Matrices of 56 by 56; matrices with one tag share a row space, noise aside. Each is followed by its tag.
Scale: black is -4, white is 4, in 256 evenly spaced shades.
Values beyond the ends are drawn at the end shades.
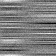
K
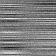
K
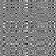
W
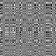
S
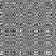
S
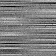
K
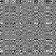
S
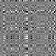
W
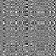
W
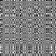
S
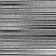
K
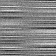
K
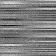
K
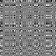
S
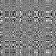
S
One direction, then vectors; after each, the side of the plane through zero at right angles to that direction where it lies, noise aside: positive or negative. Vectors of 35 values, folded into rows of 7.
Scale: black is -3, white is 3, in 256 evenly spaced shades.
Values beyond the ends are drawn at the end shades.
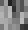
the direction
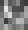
positive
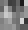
positive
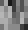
positive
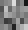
negative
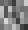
positive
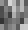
negative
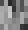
positive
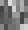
negative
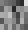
positive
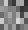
positive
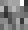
negative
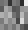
positive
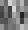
negative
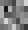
positive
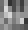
positive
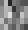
positive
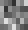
positive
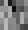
positive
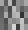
negative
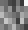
positive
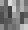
negative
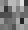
negative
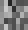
positive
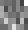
positive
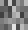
negative
